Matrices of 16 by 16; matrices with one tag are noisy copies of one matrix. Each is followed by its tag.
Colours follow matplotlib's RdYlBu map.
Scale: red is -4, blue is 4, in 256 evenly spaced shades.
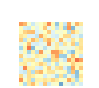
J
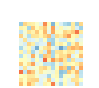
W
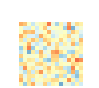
J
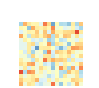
W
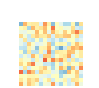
W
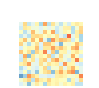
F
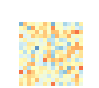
W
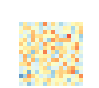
F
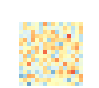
F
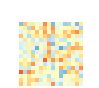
W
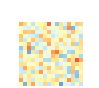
J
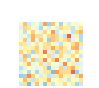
F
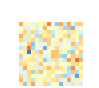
J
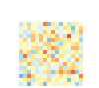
F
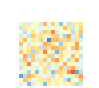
F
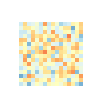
F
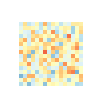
F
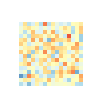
F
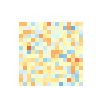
J
